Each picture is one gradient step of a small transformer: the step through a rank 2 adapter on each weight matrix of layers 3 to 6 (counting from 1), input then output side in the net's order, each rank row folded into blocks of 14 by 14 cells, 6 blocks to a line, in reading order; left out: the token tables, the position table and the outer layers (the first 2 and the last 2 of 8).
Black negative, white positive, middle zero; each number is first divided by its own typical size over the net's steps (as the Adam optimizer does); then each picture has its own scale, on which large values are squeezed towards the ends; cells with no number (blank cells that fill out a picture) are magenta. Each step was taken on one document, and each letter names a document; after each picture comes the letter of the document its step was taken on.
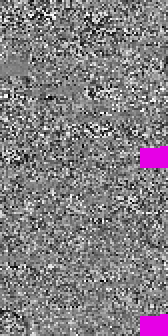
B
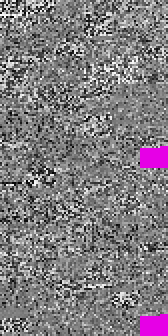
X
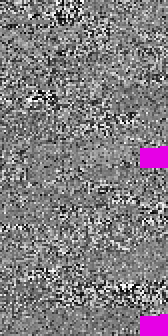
X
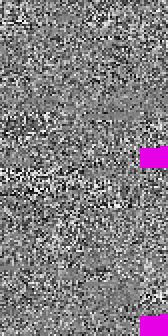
X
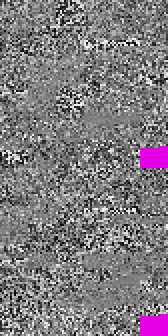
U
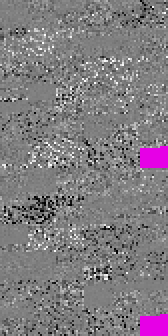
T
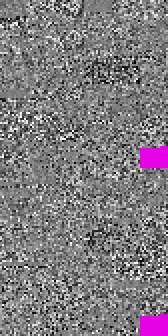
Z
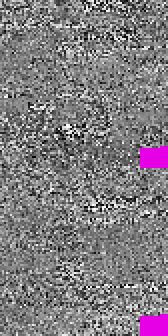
B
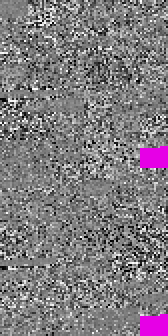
Z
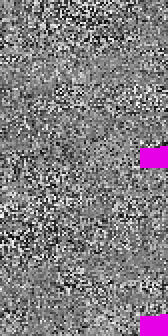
U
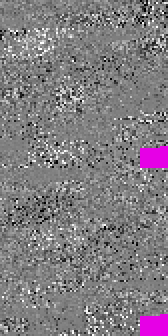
T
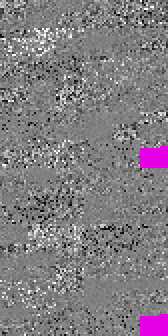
T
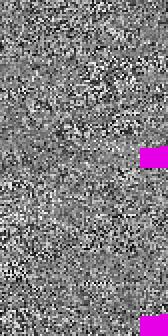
U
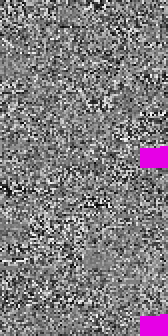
X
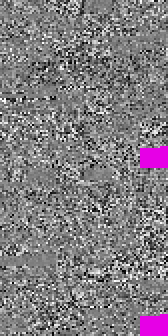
Z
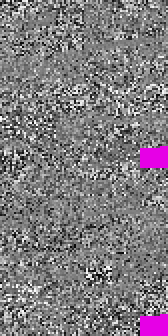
U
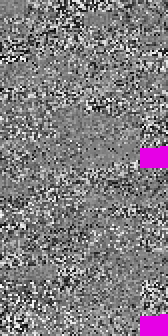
U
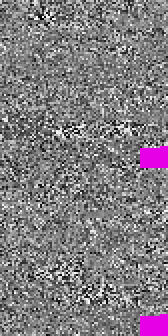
B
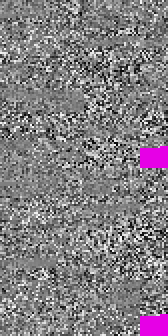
Z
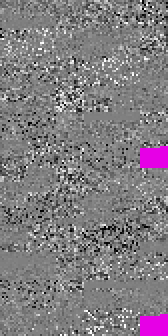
T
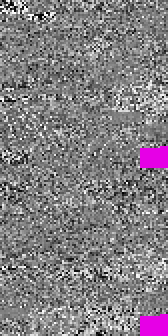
B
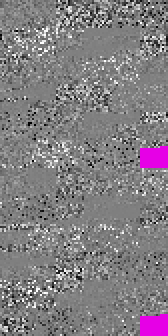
T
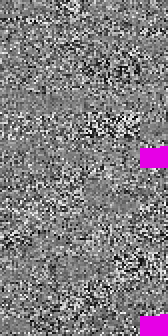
Z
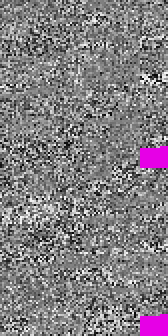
X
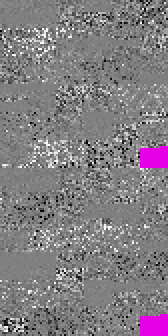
T
